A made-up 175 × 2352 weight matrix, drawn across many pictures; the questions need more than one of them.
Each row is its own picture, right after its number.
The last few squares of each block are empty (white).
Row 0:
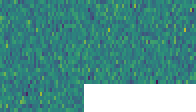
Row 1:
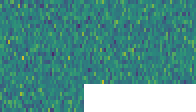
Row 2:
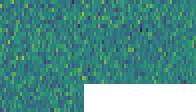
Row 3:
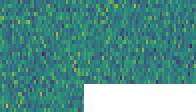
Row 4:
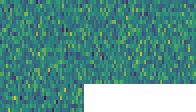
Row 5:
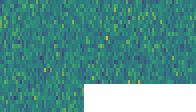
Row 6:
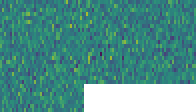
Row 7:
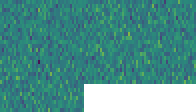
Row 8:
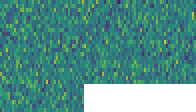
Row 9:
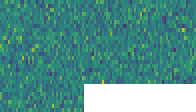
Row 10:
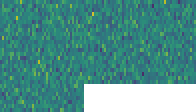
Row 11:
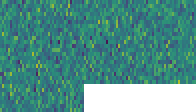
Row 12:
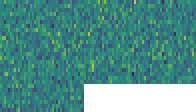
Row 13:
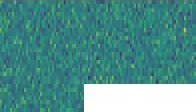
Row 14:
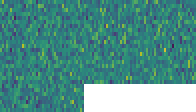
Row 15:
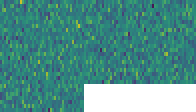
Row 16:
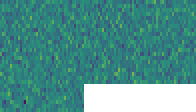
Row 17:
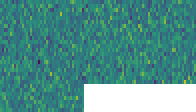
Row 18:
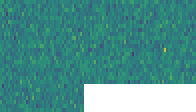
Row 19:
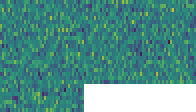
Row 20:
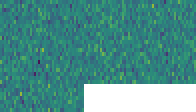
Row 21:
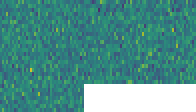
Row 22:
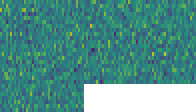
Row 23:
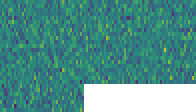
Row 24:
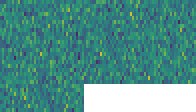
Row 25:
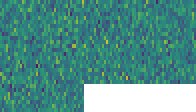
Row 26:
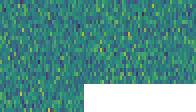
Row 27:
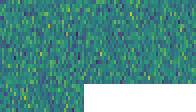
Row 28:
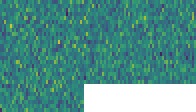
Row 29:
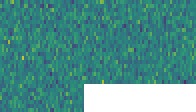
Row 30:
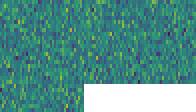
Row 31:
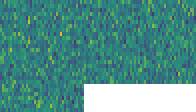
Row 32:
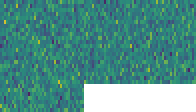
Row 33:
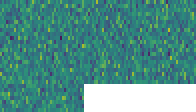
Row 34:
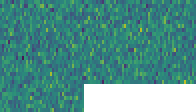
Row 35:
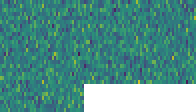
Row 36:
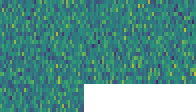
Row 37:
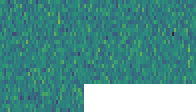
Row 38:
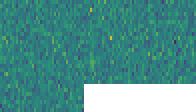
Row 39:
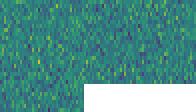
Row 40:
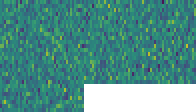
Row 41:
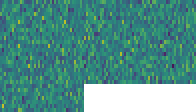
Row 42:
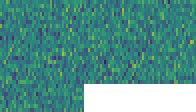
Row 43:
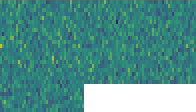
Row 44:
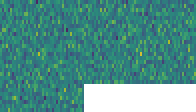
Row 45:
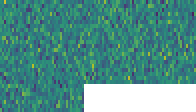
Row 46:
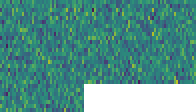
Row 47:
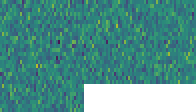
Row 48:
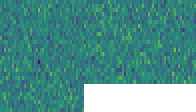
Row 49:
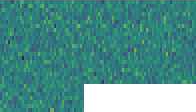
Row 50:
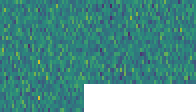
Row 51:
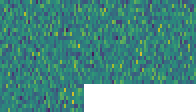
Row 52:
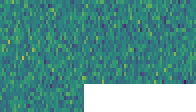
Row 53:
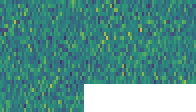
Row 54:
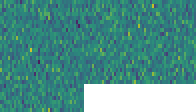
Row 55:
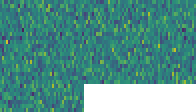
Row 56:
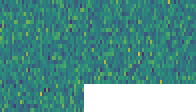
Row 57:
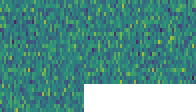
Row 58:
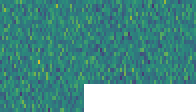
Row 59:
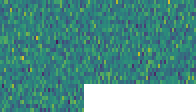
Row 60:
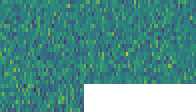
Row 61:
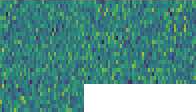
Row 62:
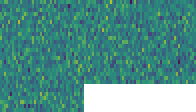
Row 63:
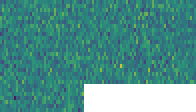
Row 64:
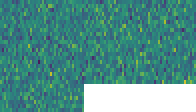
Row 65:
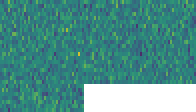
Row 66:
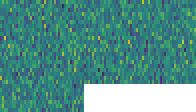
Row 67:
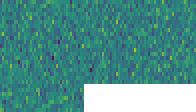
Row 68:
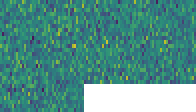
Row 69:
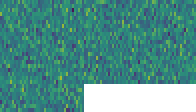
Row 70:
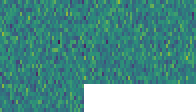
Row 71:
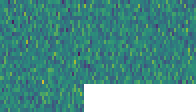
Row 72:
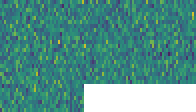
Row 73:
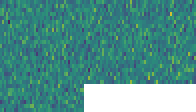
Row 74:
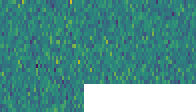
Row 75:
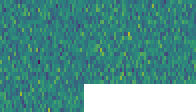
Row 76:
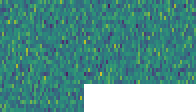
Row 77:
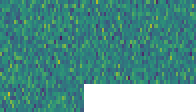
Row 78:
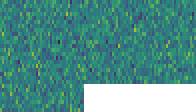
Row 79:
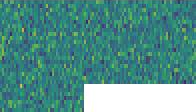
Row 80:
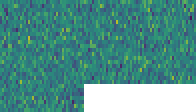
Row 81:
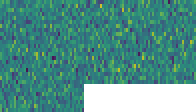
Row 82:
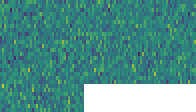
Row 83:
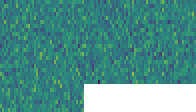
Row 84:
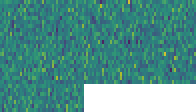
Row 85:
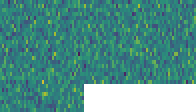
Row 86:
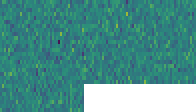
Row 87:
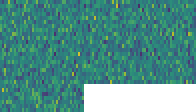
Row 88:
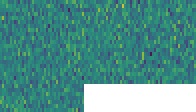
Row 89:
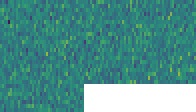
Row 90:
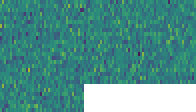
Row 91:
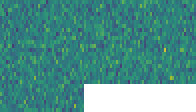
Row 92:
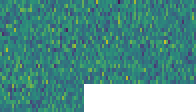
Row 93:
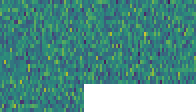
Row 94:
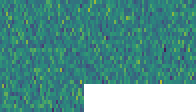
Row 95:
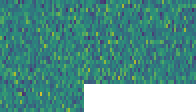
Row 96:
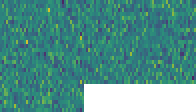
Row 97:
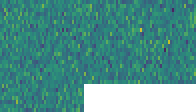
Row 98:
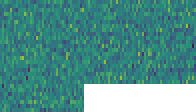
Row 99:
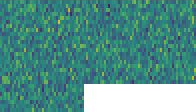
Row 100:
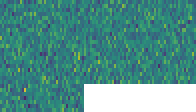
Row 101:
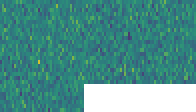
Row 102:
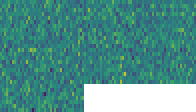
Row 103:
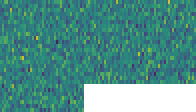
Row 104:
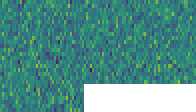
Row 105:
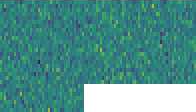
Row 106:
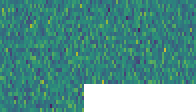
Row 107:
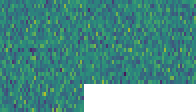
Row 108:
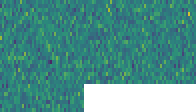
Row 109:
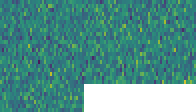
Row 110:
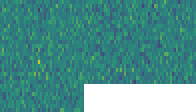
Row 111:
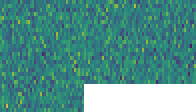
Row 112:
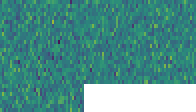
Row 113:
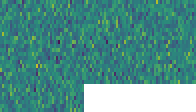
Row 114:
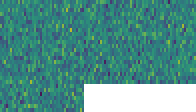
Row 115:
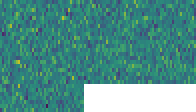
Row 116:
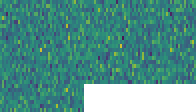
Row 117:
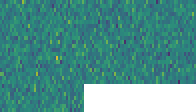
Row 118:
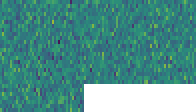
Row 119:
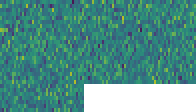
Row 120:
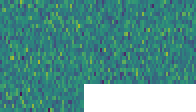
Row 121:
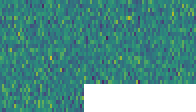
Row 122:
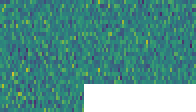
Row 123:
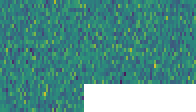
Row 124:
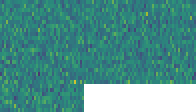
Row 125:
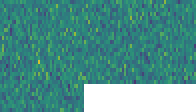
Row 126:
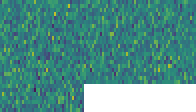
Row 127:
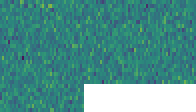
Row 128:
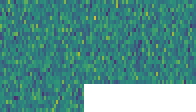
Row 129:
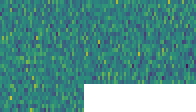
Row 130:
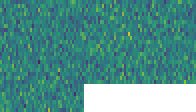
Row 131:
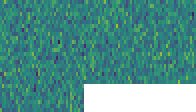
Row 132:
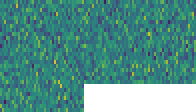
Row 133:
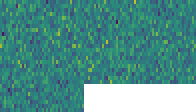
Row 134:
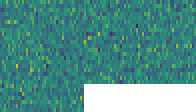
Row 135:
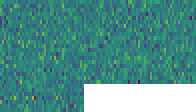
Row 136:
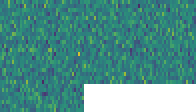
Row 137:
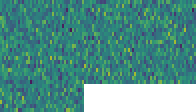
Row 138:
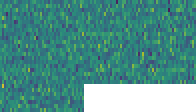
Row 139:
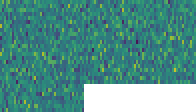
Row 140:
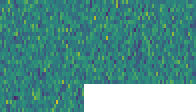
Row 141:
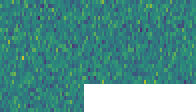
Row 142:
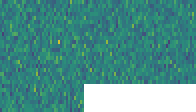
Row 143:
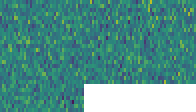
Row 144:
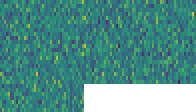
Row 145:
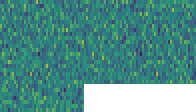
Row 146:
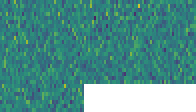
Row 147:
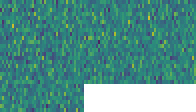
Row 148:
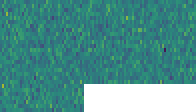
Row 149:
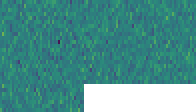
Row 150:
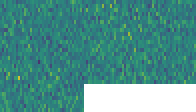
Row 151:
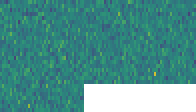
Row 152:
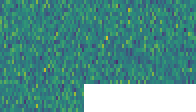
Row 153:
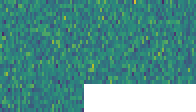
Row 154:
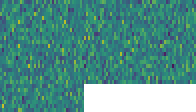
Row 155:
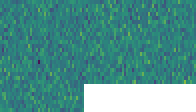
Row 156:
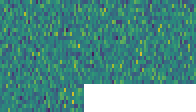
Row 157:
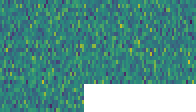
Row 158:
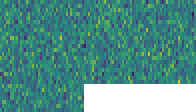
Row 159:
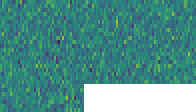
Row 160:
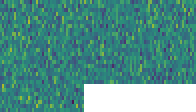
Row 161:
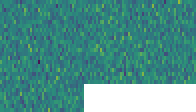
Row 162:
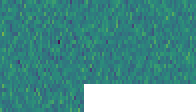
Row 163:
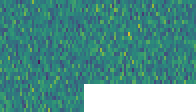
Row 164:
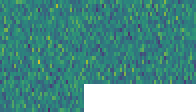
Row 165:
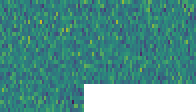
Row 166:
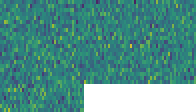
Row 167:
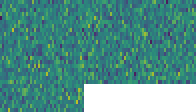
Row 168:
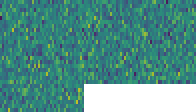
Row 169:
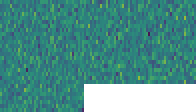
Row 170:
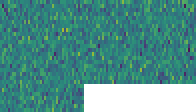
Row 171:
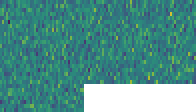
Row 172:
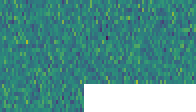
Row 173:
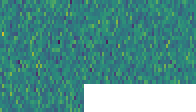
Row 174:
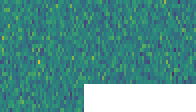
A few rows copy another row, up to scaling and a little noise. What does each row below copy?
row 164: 39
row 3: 111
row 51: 156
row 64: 109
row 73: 171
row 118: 112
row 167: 168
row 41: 154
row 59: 103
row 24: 27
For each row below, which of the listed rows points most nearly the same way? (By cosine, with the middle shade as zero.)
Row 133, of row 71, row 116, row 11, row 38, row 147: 38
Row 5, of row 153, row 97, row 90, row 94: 97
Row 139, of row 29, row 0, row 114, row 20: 114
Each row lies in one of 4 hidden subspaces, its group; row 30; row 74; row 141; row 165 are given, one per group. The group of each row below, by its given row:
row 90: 30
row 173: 74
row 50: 141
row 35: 165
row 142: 74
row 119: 141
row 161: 141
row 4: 165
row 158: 74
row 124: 165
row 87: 165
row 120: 141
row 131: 74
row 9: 141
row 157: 165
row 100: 30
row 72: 74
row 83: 74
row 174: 141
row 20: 141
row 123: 165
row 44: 165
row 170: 165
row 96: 165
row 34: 141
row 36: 30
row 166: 74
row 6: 30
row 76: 30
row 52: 141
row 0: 30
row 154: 30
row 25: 74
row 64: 141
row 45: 74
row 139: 30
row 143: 165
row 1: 141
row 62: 30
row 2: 141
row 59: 30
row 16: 74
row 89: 30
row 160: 165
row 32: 74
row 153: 74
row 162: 74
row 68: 74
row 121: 165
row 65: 165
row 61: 30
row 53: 141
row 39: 141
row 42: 30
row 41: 30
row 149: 74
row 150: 141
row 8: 74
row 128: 165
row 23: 165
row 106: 165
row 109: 141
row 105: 141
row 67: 74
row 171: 30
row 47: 74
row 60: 74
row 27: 30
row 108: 30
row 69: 30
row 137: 30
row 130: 141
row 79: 141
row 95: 30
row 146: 165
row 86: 74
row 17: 141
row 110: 141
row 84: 30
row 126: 74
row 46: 30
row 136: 165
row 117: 74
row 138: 30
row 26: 141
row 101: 141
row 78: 74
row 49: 141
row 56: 30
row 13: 30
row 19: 165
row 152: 165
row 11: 74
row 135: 165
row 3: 30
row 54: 141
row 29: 141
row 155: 141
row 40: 74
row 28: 74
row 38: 74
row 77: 74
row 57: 30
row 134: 30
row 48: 141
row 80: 165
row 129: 30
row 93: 30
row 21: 30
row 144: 74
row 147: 30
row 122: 30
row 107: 165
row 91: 165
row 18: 165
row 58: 141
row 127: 141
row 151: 30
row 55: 141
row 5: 165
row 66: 30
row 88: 30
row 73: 30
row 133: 74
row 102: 165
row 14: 165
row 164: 141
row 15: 141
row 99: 74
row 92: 74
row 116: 30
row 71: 165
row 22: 30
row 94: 165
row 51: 165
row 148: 165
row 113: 74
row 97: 165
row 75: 141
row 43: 74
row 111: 30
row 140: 165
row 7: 141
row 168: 30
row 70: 74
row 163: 141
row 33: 74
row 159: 74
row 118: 74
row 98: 30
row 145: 165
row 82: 30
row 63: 165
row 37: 165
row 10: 141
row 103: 30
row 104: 74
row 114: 30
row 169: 30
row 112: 74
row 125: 141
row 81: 30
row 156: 165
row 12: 74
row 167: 30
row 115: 74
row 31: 165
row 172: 165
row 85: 165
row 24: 30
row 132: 74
